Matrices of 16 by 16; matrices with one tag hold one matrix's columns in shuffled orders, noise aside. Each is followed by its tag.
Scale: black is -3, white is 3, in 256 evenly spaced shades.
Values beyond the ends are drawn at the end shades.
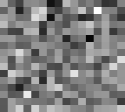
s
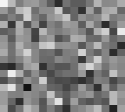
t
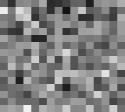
s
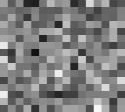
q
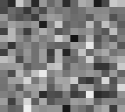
q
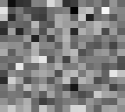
s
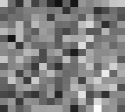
q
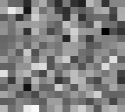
s
